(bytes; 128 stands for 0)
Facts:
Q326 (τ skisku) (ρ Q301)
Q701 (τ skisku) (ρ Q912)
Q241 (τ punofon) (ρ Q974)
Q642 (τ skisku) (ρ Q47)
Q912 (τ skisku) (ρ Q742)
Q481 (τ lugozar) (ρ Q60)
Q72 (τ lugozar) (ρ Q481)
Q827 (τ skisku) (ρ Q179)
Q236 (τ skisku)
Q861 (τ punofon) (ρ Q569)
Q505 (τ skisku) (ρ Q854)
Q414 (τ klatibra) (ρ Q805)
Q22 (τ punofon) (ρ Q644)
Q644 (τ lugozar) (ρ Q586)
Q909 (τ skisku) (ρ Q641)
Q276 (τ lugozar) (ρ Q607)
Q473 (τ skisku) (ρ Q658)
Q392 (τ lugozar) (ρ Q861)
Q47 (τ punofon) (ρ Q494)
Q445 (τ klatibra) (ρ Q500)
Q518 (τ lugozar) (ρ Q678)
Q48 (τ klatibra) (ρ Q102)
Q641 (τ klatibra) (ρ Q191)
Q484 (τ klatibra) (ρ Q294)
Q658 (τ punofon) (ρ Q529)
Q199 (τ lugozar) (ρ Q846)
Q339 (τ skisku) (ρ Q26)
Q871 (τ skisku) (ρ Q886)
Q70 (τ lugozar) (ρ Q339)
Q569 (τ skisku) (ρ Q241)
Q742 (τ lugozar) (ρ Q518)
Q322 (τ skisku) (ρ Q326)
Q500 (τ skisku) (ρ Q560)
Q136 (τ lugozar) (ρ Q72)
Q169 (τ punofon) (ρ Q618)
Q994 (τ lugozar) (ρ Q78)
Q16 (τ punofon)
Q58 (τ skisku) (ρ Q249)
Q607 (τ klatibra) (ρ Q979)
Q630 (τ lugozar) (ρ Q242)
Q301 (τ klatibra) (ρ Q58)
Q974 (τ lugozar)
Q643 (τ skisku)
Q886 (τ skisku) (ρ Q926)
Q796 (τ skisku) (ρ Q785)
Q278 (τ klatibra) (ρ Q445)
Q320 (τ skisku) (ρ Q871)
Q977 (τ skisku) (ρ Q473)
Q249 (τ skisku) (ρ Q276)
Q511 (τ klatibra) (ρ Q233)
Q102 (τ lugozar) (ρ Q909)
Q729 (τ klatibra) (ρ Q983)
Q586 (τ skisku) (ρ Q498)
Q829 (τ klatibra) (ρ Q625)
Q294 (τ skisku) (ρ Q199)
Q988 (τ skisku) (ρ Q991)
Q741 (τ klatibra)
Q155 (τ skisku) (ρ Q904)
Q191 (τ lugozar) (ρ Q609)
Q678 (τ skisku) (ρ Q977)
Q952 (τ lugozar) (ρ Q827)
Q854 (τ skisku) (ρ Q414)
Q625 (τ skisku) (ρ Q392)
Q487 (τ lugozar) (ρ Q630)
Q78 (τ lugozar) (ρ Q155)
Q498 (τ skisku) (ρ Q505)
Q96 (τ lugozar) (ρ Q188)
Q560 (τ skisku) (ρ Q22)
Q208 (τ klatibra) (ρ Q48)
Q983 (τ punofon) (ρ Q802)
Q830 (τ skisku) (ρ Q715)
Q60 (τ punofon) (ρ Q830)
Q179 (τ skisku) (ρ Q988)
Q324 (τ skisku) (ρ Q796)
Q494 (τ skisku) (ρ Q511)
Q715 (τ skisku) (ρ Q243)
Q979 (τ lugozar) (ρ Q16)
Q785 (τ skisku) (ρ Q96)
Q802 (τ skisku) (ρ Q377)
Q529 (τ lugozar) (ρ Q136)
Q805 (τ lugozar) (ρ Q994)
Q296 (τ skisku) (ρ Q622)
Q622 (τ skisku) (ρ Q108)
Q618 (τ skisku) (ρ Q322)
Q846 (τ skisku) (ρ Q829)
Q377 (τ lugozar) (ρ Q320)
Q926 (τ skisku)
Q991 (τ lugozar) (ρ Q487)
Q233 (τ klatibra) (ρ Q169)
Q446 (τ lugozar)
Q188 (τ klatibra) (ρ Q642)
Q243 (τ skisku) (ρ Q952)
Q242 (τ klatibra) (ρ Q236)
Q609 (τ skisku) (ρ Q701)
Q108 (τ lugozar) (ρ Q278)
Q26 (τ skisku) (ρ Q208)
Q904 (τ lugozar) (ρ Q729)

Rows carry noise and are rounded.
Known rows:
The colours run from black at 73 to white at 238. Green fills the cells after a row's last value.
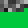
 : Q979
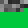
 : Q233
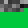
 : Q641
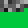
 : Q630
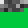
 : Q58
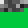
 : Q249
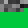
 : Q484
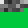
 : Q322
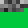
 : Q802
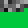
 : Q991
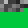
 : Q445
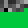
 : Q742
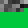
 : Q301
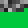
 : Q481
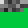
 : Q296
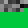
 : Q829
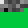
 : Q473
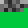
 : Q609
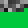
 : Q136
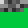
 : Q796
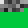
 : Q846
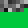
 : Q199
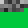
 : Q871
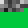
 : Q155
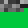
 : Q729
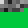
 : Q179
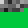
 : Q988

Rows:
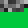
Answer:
Q102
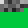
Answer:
Q909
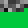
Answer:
Q529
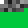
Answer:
Q830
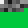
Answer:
Q243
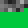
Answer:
Q169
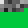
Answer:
Q854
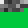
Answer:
Q326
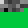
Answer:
Q678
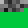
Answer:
Q912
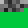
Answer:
Q701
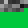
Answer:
Q188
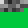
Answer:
Q494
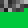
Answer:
Q191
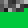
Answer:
Q276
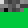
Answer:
Q977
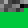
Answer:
Q607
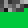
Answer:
Q377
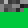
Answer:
Q242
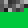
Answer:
Q108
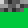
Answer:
Q642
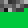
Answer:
Q644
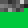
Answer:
Q983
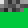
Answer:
Q500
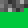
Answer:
Q22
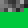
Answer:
Q658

